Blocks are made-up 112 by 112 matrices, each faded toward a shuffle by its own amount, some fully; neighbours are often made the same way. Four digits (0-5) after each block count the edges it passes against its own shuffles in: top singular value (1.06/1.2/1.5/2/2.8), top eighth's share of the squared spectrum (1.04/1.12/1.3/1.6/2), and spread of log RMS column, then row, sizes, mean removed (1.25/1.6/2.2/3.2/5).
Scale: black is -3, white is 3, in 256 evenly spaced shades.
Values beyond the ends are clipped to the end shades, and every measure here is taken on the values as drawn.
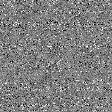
1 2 0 3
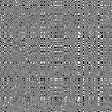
5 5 4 4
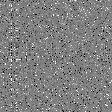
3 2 1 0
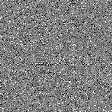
3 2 0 1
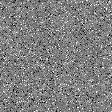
3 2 0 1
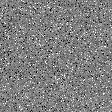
1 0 0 0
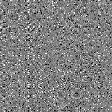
4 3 2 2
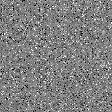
4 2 1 1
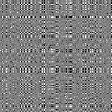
5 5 4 4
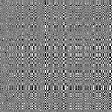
5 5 5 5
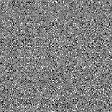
4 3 2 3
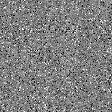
3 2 1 1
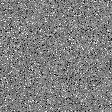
1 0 0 0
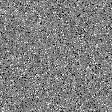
2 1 0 0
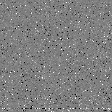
3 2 1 1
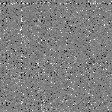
3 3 2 2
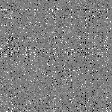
3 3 2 2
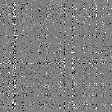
4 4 3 3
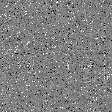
2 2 1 1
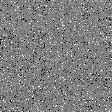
2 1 1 1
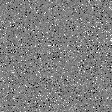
2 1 1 1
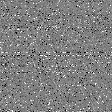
4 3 1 2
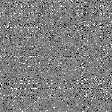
4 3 2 3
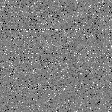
3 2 0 2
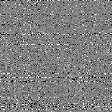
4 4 2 3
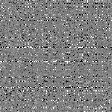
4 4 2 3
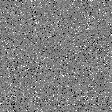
3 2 1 1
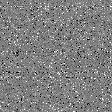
3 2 0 2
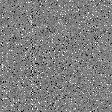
3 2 1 0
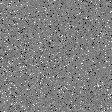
0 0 0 0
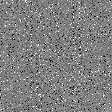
3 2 2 0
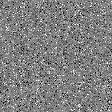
3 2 1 1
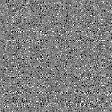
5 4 2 3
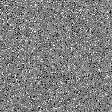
3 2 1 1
